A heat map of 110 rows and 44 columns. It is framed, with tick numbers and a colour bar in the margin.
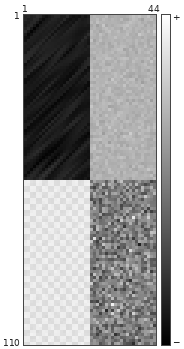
The table splits into 2 rows of 2 panels. Panel 1,1: very low, slanting up to the right, faint in contrast. Panel 1,2: high, fine-grained, faint in contrast. Panel 2,1: very high, checkered, faint in contrast. Panel 2,2: middling, fine-grained, strong in contrast.
